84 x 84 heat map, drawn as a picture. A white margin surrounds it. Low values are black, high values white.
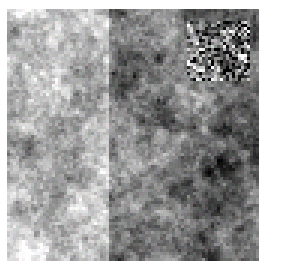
An odd patch, rougher than its surroundings, sits in the top right. The texture is blotchy. The left part is higher, up to a seam about 40% of the way across. The top right is the roughest part.
